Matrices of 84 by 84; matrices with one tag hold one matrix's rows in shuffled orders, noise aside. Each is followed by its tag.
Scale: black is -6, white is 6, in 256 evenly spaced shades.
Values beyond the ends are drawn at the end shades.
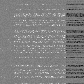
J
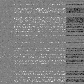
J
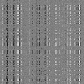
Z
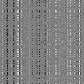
Z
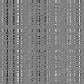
Z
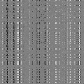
Z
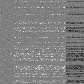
J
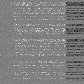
J
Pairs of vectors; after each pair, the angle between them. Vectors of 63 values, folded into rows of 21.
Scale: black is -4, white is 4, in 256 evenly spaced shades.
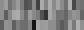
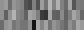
nearly parallel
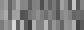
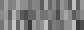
nearly parallel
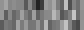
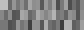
partly aligned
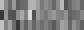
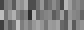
nearly opposite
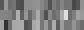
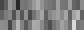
partly aligned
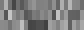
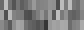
nearly parallel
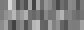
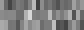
orthogonal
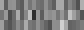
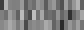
nearly opposite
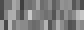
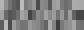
nearly opposite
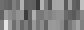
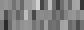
nearly opposite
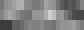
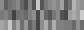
partly opposed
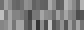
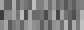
partly opposed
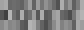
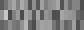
nearly opposite
